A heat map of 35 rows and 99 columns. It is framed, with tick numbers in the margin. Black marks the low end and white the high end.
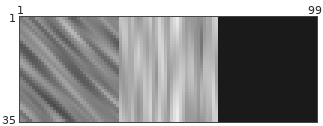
It is made of 1 by 3 panels. Panel 1,1: middling, slanting down to the right. Panel 1,2: high, streaked downward. Panel 1,3: very low, flat.
